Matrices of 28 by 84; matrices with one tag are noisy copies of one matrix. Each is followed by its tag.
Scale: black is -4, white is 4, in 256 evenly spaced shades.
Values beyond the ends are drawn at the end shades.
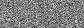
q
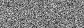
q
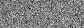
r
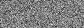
r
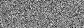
r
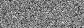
r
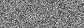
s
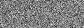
r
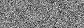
s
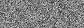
s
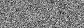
s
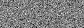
q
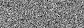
q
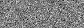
s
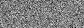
r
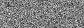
q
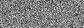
r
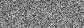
r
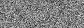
s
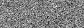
q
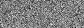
r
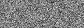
s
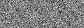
s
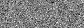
s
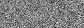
s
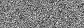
s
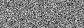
q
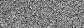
r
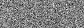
q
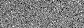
r
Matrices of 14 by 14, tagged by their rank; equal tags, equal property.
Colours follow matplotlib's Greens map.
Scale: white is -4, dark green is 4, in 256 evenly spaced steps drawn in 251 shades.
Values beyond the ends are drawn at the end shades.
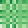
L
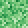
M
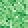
M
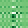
L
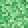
M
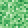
M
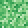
M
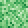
M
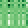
L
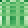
L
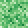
M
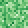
M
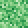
M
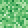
M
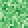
M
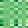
L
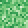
M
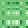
L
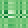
L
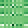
L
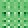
L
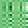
L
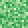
M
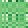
L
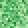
M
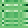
L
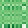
L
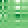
L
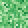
M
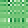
L
